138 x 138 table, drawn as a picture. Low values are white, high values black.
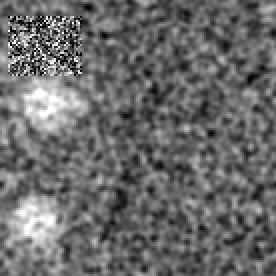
Grain: blotchy. Odd rows or columns: none. Mirror symmetry: none. Dips: two. Roughest part: top left. Odd patch: rougher, in the top left.
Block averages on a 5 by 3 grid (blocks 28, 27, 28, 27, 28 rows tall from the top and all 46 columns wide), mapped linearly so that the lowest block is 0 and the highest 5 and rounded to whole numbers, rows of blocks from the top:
4 5 4
0 5 4
2 5 4
2 5 4
1 5 5
